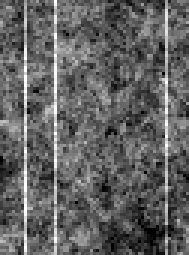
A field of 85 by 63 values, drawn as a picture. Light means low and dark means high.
Overall the values sit about 60% of the way up the scale. The grain runs up and down. Columns 9, 19 and 56 differ from the columns beside them. The ninth with the highest average is the bottom right.
